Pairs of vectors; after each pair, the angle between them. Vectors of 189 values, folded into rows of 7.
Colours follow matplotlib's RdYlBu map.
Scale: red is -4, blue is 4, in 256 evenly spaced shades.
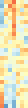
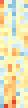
nearly opposite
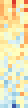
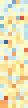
partly opposed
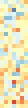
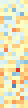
nearly parallel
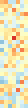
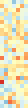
orthogonal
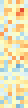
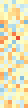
orthogonal
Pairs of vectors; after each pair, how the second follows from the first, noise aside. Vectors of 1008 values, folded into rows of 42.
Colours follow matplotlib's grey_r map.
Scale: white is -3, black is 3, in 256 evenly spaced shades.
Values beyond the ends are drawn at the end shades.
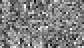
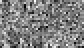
negated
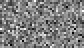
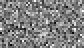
sign-scrambled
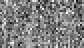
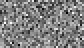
sign-scrambled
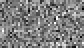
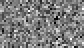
sign-scrambled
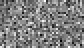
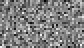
sign-scrambled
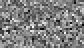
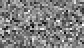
negated
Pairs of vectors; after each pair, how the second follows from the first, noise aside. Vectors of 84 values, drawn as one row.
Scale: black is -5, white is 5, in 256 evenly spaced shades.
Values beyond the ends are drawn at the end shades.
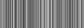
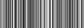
scaled up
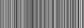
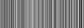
negated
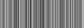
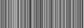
sign-scrambled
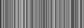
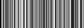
scaled up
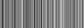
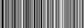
scaled up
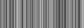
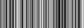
scaled up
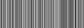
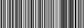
scaled up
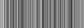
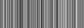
shuffled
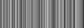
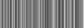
negated
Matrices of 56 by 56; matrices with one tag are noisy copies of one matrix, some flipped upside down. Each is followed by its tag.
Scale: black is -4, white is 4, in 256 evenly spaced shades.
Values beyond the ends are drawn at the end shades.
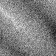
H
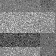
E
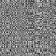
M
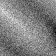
H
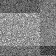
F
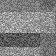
E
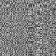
M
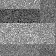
E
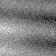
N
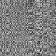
M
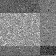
F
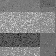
E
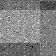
F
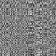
M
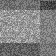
F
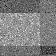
F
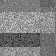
E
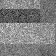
E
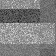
E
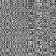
M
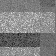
E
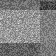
F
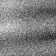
N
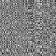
M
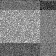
F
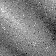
H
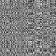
M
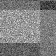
F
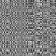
M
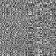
M
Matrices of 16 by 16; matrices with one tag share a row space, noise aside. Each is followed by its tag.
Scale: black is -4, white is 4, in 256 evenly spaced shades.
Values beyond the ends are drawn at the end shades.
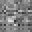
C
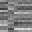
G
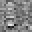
C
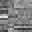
G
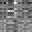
C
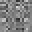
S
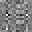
S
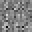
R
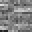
G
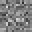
S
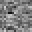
C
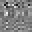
R
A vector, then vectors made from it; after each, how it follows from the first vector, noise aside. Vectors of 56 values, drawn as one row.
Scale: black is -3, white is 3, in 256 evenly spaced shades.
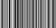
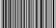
wrapped around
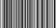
wrapped around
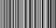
wrapped around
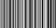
wrapped around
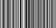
wrapped around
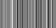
partly zeroed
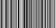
wrapped around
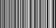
wrapped around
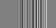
partly zeroed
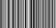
wrapped around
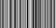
wrapped around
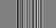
partly zeroed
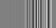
partly zeroed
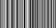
wrapped around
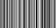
wrapped around
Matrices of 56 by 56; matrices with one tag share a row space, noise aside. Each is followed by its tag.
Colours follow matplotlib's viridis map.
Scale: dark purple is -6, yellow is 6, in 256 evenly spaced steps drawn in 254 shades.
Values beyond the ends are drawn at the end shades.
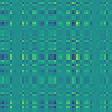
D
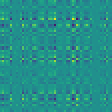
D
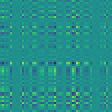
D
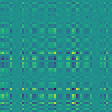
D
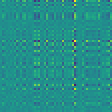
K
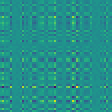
D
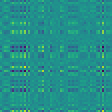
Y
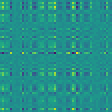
D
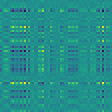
Y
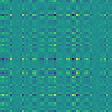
D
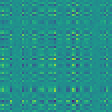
D
